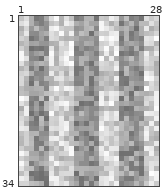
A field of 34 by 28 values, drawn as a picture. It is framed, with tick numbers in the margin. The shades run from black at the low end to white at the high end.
Average level on the scale: 70%. Stripes: upright, repeating 3 times. Slope: none.
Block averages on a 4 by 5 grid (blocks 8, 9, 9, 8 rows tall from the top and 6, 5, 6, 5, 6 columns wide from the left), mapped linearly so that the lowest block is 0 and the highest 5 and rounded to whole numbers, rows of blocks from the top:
1 5 1 3 2 / 1 5 0 2 2 / 1 5 0 3 2 / 1 5 0 3 2
